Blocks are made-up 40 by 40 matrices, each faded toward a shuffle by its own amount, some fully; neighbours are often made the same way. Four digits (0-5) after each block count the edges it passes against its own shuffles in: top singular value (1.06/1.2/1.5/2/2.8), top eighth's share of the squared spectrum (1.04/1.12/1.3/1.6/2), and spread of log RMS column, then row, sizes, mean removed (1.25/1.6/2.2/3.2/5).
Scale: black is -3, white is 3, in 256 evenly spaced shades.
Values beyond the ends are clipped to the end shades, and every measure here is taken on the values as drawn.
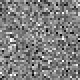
3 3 1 1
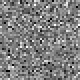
2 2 0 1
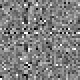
3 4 1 2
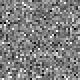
2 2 0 0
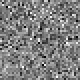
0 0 0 0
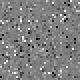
0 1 0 0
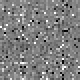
2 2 0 0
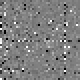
2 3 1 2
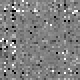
3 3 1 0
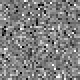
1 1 0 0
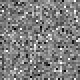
2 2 0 1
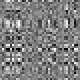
4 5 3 3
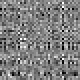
4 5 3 3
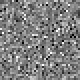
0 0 0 0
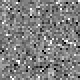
1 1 0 0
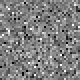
0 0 0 0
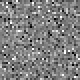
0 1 0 1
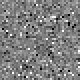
2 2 1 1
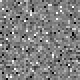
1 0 0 0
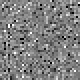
2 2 0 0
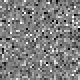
1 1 0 0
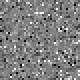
0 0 0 0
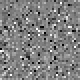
2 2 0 0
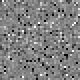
0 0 0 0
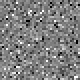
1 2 0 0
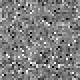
2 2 0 0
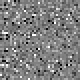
3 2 1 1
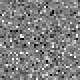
2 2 0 1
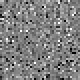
3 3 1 1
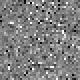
0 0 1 0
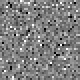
2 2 0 0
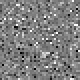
2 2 1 0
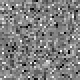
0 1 0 0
